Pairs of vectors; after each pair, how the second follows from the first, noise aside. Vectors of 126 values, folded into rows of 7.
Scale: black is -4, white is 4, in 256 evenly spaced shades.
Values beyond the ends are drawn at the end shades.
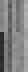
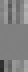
partly zeroed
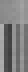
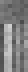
negated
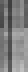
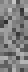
shuffled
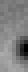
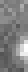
negated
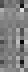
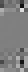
partly zeroed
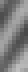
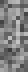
shuffled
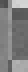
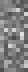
shuffled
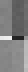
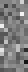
shuffled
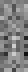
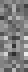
negated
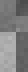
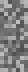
shuffled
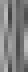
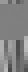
partly zeroed
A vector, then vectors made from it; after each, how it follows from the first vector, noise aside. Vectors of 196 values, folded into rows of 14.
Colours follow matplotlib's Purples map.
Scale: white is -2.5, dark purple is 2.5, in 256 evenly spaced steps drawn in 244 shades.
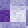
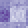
shrunk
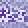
sign-scrambled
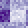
copied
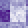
copied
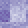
shrunk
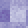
shrunk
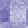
shrunk
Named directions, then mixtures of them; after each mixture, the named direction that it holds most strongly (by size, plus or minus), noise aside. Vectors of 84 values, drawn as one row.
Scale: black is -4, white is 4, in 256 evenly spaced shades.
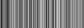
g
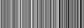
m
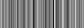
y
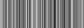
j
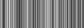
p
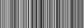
g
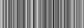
y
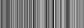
g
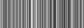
j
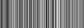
g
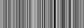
j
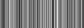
p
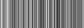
g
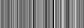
y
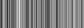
p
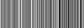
m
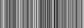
p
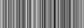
j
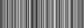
j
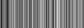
g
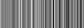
m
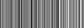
m
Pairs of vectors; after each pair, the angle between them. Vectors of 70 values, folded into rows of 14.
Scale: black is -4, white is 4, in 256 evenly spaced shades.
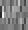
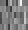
orthogonal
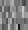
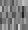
nearly opposite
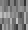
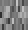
orthogonal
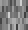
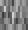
orthogonal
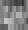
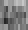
nearly opposite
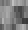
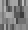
partly aligned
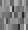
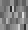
nearly opposite
